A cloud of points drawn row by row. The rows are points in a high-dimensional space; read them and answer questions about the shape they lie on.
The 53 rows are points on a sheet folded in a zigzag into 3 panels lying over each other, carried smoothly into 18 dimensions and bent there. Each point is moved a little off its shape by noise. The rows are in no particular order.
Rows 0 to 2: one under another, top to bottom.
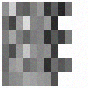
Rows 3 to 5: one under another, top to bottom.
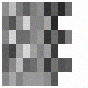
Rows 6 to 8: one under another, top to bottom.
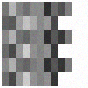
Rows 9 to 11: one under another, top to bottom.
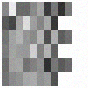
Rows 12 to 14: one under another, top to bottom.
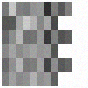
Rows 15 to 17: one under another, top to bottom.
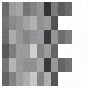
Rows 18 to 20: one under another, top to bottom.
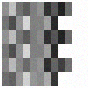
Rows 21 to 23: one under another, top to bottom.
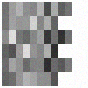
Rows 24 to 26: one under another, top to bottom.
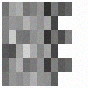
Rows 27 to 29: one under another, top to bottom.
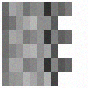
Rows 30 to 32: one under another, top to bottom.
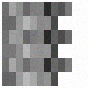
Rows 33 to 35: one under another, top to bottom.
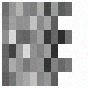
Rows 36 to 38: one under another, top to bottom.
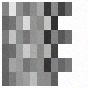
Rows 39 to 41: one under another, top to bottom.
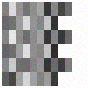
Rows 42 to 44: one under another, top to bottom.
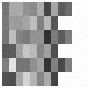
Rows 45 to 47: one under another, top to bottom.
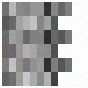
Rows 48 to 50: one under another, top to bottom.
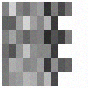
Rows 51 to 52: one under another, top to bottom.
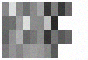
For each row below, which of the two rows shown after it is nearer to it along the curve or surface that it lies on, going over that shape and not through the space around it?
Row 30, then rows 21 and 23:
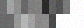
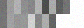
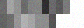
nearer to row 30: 23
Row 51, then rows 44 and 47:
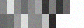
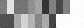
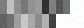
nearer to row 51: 47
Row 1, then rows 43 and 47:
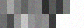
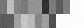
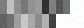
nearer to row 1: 43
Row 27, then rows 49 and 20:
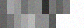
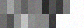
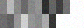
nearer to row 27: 49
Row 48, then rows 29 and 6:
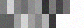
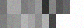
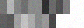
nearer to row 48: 6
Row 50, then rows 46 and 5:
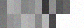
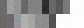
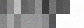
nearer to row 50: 5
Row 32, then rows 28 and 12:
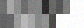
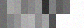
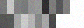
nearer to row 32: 12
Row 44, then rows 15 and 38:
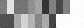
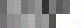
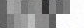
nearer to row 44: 38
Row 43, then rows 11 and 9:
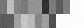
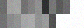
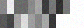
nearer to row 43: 9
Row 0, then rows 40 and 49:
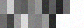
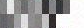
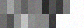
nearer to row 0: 49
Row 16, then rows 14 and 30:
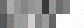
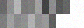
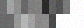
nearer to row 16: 30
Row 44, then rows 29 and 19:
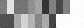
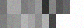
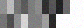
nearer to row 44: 19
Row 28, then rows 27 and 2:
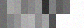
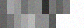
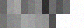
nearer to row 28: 2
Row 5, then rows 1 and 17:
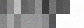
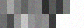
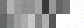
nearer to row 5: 17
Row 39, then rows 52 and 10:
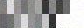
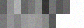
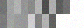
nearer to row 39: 10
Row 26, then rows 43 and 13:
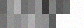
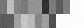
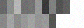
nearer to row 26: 13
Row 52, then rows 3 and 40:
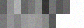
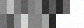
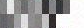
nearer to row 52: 3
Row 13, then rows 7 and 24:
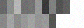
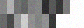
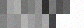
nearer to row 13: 24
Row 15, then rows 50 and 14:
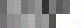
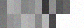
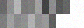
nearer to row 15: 14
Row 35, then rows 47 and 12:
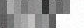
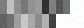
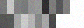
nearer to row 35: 12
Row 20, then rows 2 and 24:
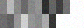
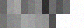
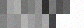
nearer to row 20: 2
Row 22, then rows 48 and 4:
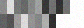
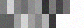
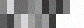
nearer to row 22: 48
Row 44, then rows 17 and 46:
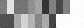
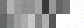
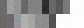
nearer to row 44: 46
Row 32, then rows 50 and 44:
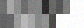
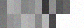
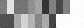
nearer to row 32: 44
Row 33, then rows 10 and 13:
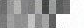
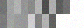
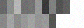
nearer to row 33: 10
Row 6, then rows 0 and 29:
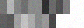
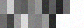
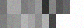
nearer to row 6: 0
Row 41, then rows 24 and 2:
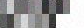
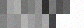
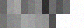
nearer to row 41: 2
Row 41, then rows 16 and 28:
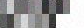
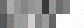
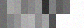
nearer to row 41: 16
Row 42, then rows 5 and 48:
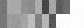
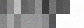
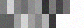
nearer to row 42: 5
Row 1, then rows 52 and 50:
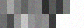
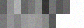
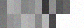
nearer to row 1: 52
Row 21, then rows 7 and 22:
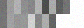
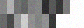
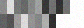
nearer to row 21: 22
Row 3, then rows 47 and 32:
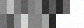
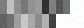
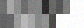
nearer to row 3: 47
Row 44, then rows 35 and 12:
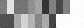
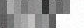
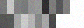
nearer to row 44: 12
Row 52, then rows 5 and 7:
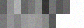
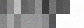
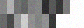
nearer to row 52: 5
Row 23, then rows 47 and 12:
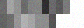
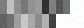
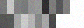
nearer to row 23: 12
